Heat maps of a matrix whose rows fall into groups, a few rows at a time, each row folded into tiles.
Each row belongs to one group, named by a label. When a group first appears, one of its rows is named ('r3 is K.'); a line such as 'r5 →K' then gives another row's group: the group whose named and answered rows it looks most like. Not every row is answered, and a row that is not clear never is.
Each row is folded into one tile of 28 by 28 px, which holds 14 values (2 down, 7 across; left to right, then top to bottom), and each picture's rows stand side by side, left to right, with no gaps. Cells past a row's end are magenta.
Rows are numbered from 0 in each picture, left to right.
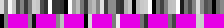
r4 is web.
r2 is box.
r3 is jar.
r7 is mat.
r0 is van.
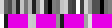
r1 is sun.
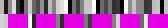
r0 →sun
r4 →box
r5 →web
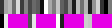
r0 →jar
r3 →sun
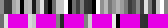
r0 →web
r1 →sun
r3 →box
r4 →mat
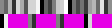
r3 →jar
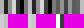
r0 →sun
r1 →sun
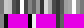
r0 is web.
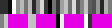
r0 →box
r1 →sun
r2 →jar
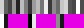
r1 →jar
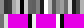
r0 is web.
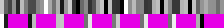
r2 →sun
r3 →web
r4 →box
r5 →web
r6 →web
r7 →mat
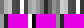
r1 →mat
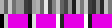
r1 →jar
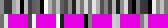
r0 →web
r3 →van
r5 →box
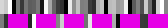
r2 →box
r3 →web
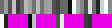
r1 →van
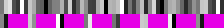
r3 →web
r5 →sun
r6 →mat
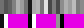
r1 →jar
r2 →mat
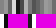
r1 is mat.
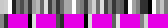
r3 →jar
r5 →box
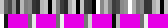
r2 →web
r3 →box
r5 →web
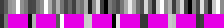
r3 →sun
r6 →sun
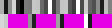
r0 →sun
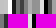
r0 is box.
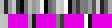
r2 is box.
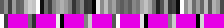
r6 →box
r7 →van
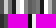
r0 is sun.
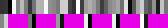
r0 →box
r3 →mat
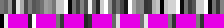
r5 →web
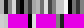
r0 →sun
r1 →jar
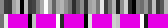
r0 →web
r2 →mat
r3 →jar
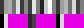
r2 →jar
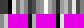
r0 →box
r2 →jar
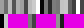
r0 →van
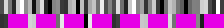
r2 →web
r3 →jar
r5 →sun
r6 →mat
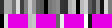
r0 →jar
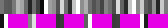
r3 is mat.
